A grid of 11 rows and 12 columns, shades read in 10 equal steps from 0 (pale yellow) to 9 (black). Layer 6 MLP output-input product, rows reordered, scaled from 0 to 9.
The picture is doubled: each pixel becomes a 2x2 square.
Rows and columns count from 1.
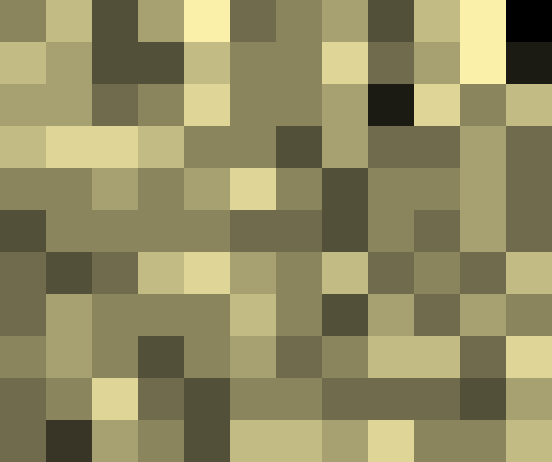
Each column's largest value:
6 7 6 6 6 5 6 6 8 5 6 9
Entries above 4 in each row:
4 4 2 4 2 6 5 3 3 7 3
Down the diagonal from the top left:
4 3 5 2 3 5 4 6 2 5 4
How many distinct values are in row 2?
8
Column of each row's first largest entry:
12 12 9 7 8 1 2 8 4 5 2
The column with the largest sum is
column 9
